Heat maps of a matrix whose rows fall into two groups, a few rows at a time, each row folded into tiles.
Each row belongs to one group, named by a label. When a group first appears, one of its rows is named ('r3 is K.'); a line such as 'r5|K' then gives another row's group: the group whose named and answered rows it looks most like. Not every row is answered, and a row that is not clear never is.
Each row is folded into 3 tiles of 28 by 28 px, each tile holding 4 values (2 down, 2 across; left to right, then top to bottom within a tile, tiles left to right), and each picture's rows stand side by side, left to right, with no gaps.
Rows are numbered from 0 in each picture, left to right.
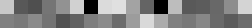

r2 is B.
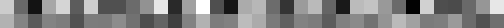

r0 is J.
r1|B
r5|B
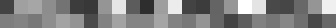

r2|B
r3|B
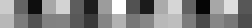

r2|J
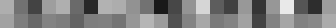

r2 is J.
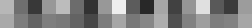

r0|J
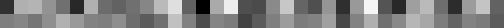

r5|J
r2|J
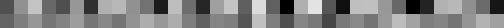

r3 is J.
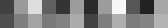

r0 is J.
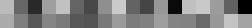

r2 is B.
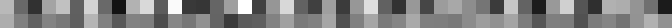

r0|J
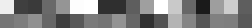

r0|B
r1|B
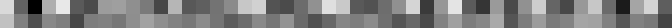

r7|J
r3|B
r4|B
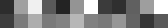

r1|B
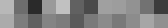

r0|J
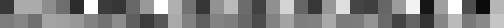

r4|B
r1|B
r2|J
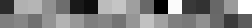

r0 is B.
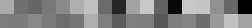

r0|B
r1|J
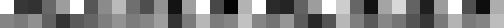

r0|B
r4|J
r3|B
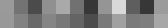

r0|J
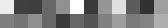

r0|B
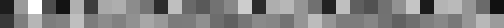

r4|B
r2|B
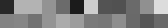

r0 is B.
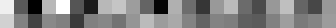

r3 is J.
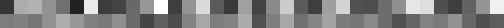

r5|B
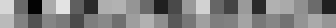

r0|J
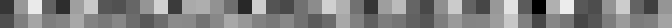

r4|J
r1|B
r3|B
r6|J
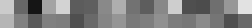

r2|B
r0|J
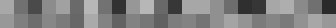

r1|J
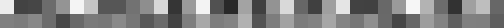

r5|J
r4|B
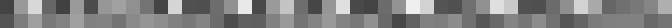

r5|B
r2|B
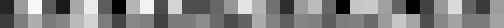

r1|J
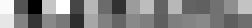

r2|B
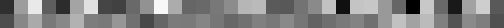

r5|J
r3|B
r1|B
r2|B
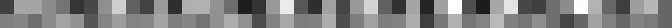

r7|J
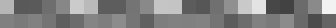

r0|B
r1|B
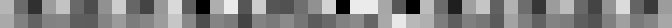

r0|J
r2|J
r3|B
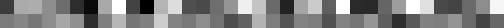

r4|B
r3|J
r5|B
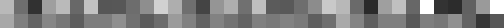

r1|B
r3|B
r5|B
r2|J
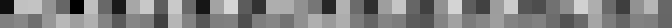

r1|J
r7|J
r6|B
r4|J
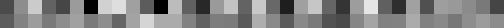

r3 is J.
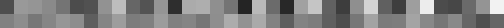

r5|B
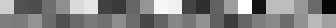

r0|B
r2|B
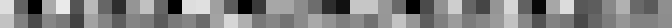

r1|J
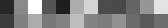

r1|B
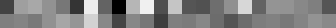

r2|B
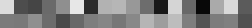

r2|J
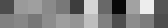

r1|J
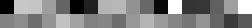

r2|B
